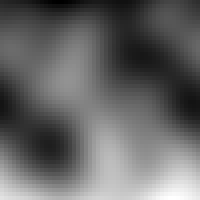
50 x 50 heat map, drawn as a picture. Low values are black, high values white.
Average level on the scale: 40%. Roughest part: bottom left. Stripes: none. Ninth with the highest average: bottom right. Slope: up to the bottom. Grain: smooth.
